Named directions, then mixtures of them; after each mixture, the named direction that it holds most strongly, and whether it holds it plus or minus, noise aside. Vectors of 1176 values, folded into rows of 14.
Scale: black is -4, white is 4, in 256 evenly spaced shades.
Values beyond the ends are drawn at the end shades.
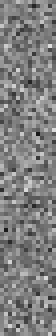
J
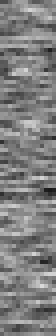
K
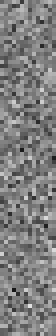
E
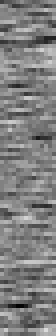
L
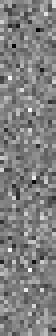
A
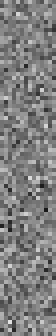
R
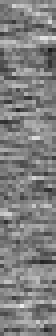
L, minus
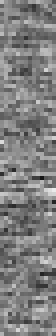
K, minus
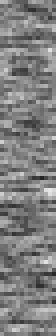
K, minus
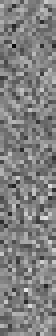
E, plus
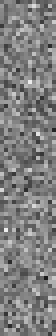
J, minus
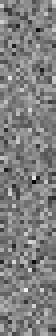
A, plus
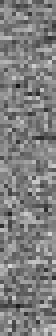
R, plus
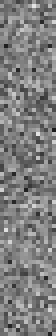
J, minus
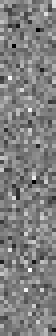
A, plus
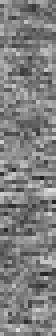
K, minus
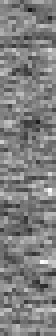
K, minus
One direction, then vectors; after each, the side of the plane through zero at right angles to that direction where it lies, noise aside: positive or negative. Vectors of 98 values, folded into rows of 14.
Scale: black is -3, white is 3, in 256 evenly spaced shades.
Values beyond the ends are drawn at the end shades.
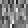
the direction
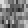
positive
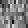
negative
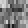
positive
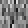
negative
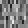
positive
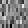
negative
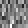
positive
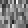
negative
